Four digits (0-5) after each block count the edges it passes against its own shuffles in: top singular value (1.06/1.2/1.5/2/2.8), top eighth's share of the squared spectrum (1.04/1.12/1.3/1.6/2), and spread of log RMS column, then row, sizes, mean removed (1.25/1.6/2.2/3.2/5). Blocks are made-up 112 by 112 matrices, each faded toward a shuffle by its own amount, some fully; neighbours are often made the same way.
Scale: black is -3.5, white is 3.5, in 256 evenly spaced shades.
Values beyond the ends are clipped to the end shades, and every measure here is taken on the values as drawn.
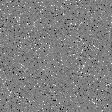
2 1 0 0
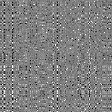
5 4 3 3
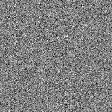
3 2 1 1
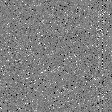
3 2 1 0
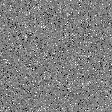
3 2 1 0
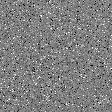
1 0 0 0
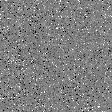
2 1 1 0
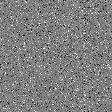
2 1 0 0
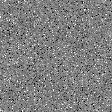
3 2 1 0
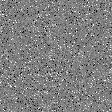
2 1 0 0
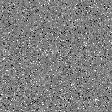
3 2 0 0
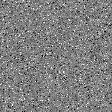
3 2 0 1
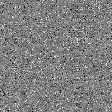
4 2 1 1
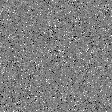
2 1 0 0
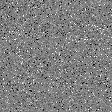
2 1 0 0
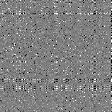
5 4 2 3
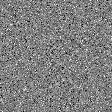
3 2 0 0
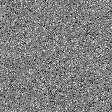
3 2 0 0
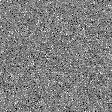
2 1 0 0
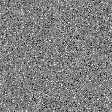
3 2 0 0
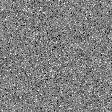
2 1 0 0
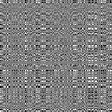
5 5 4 4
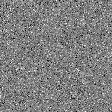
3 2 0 0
